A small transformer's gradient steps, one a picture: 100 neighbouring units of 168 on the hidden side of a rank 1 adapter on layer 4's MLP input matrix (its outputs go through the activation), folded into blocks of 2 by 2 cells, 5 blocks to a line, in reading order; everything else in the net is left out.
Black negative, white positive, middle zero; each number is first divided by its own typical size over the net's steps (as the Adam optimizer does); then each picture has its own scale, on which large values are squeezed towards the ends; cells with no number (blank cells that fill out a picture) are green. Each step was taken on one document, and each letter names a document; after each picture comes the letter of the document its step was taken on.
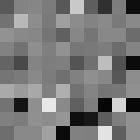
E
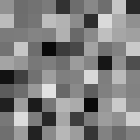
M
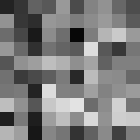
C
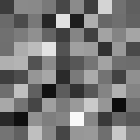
M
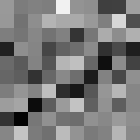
M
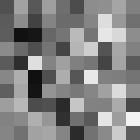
C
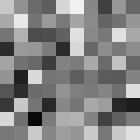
C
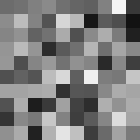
M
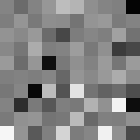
E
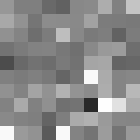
E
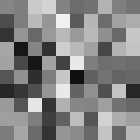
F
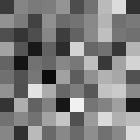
C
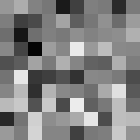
C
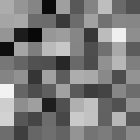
C
